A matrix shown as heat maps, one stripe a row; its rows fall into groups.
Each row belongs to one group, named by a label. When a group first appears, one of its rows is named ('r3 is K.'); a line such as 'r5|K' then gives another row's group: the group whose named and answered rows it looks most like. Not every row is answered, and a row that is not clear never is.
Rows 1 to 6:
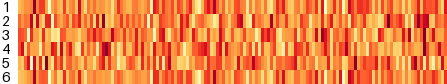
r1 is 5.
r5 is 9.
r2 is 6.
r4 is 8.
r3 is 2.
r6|5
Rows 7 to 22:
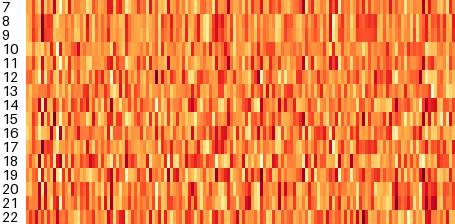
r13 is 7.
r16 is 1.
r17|5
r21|6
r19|9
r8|5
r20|6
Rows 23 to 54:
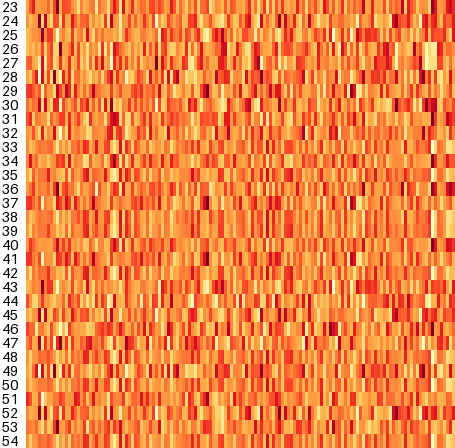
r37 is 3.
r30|6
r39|7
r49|9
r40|8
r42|7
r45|6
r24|6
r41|3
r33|7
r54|7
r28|9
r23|8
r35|7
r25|5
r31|8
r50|7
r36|8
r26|1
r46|2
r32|9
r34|8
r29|3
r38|7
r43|5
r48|7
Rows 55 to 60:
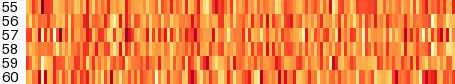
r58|7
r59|3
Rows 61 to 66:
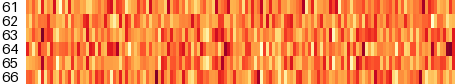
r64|8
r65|5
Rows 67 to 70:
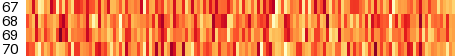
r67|1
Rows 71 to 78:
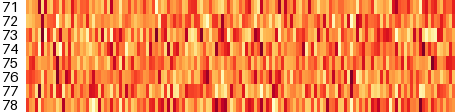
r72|5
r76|3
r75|8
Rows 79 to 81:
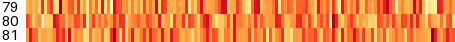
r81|8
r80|3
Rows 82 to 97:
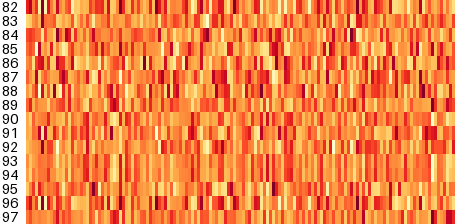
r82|1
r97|8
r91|6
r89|8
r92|5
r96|1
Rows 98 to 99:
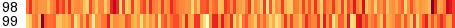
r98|8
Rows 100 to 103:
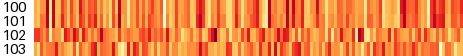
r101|6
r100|6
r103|7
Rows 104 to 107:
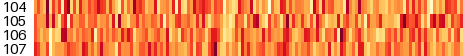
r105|6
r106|3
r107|3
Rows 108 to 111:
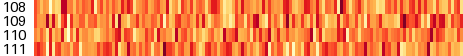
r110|9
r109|6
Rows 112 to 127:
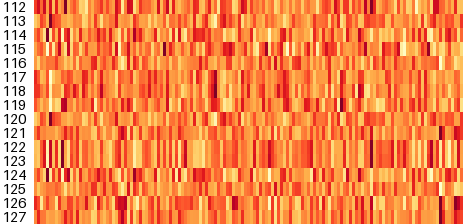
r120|5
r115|1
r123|9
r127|8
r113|5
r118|3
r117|3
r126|8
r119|3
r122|9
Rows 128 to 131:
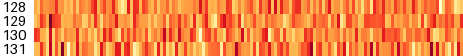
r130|1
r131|9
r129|5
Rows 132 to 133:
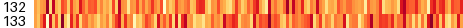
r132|6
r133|9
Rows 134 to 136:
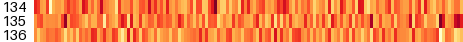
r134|3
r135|8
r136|7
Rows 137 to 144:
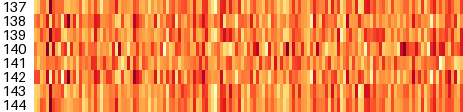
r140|6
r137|5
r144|5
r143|5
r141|7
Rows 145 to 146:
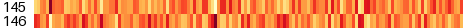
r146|3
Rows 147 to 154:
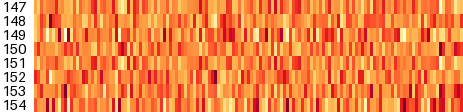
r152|3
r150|8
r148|5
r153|8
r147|7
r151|7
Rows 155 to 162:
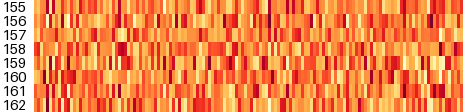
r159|1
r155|6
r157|7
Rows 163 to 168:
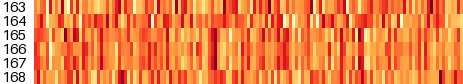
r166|3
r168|8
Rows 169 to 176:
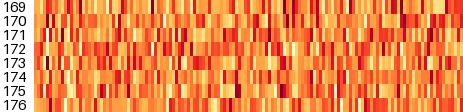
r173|2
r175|2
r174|9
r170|6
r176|5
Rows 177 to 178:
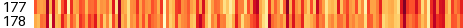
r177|6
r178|6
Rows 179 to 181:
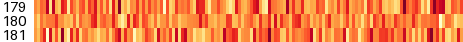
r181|9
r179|6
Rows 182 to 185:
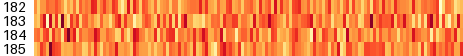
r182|7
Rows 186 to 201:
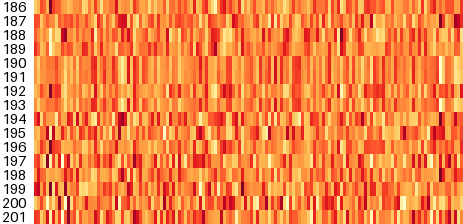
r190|7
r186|5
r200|1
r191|7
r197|2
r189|3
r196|5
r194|8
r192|5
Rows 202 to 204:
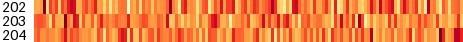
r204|8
